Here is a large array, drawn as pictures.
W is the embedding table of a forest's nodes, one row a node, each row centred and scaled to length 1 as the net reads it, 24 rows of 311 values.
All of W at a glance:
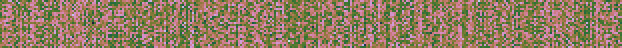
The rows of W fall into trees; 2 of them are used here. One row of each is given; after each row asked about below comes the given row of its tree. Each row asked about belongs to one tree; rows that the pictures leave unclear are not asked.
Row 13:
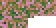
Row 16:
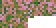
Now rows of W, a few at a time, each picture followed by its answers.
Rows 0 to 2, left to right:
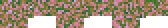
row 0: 16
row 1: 13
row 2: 13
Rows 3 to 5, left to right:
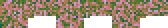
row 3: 16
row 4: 13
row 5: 16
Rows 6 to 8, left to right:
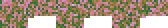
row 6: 16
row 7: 16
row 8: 13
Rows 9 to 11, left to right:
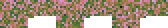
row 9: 16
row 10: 16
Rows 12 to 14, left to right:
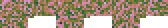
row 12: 16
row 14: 16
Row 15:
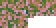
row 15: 13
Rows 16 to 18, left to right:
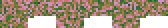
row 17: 13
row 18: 13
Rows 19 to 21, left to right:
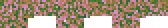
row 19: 16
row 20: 13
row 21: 13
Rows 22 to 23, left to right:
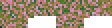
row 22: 16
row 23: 13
